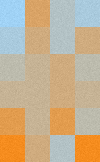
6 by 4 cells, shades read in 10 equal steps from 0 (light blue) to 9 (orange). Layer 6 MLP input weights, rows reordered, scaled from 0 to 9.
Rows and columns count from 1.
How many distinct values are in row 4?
2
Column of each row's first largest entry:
2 2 3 3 1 1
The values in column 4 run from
1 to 9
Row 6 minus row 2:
8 0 0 4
